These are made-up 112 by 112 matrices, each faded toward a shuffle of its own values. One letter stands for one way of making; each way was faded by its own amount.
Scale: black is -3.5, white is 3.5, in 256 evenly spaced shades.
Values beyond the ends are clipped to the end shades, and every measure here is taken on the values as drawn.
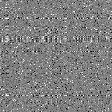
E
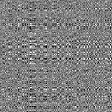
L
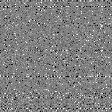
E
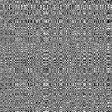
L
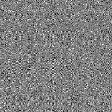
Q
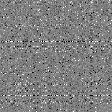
E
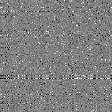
E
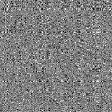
Q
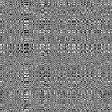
L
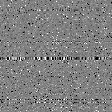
E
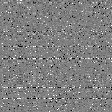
E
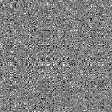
Q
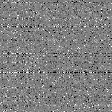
E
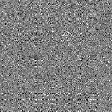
Q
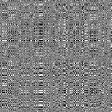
L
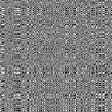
L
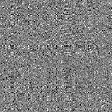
Q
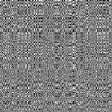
L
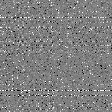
E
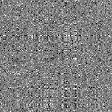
Q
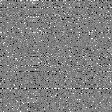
E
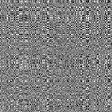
L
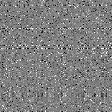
E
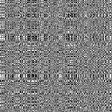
L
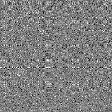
Q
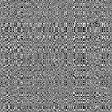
L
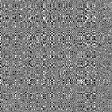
L
